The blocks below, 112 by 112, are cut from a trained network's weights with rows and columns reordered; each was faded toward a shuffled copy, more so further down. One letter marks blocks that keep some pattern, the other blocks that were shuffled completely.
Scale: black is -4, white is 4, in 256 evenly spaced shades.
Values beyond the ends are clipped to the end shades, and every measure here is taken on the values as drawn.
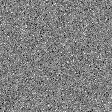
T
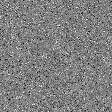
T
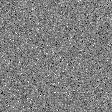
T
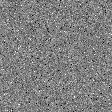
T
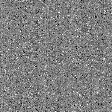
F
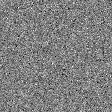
T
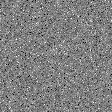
T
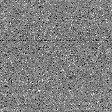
F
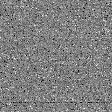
F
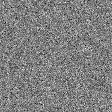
T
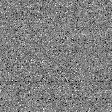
F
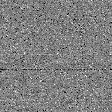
F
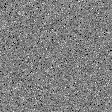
T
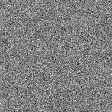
F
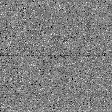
F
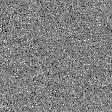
T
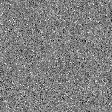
F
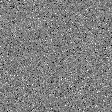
T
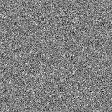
F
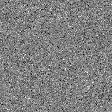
F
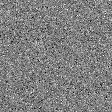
T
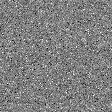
T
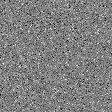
T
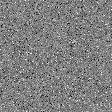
T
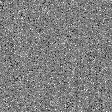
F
